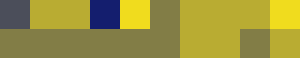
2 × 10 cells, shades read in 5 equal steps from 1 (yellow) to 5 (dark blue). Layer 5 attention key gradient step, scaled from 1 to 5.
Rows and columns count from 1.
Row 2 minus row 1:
-1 1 1 -2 2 0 0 0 1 1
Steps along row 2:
same same same same same down same up down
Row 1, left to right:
4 2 2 5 1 3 2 2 2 1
